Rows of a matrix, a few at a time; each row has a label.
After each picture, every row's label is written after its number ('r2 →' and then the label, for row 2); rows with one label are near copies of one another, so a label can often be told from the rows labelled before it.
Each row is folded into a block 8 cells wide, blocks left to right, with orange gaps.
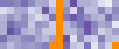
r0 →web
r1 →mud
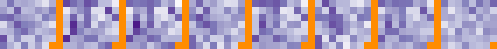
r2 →mud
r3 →web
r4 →web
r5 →mud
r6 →web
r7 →mud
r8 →web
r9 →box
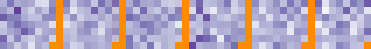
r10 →mud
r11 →box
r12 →mud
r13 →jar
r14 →box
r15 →box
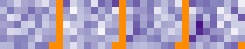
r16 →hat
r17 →box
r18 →web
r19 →web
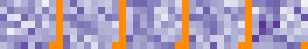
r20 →hat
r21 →mud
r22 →web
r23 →mud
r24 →web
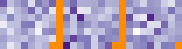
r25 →box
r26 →jar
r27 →hat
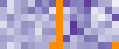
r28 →box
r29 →web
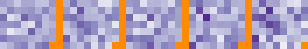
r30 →hat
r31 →mud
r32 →hat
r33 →jar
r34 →mud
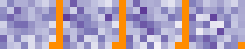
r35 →mud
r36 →mud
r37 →mud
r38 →hat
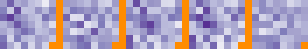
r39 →mud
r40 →hat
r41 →mud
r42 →mud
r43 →hat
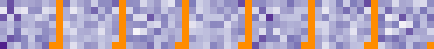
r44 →jar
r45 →box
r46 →hat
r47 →box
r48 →jar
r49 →box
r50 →hat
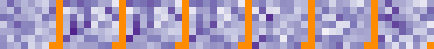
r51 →mud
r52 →web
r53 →web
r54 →web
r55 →jar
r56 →hat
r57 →mud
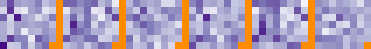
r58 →jar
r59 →web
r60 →mud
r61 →jar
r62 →web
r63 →hat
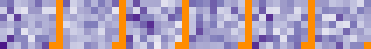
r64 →jar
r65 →box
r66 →mud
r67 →web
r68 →jar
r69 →hat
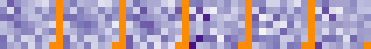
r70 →mud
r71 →mud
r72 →mud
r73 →jar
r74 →hat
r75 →jar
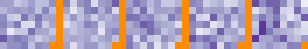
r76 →hat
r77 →box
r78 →mud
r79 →hat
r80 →web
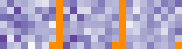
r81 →mud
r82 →jar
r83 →box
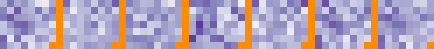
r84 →mud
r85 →box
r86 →hat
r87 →web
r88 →box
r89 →mud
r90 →mud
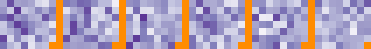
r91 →mud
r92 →web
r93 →jar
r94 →mud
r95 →hat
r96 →box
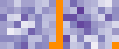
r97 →hat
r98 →mud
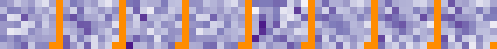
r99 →hat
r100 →mud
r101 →jar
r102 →hat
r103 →web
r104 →mud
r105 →mud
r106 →mud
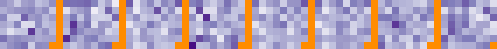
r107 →hat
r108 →web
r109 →box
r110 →jar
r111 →box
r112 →box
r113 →mud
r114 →web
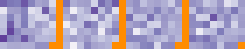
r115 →web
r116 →box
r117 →hat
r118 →hat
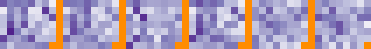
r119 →web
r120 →web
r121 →jar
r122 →web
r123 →mud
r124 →mud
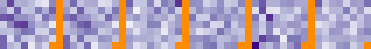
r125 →mud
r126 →mud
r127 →box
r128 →hat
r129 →jar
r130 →box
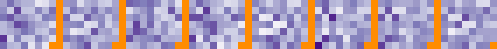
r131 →mud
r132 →hat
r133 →web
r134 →mud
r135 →hat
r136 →jar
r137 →jar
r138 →hat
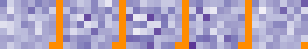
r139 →box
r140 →hat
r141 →hat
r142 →jar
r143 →box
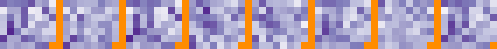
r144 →web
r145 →jar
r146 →web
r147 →mud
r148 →mud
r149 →web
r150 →box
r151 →web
